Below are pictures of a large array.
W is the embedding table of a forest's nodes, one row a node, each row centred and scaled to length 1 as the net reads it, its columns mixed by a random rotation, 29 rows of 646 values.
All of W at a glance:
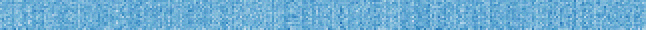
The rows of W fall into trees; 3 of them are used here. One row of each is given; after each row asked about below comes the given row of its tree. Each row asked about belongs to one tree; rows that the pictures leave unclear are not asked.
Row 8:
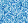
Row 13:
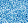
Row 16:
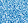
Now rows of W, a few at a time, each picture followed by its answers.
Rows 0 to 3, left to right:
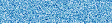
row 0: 16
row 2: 13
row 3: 16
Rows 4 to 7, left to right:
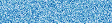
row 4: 16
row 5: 8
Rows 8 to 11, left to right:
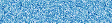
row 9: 13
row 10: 8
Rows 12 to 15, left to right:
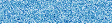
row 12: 8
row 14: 16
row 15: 8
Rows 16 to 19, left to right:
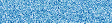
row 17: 16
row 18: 13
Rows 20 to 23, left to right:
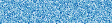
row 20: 8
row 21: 16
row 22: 8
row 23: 8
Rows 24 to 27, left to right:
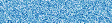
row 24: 16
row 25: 8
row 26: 13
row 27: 8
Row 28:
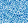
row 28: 13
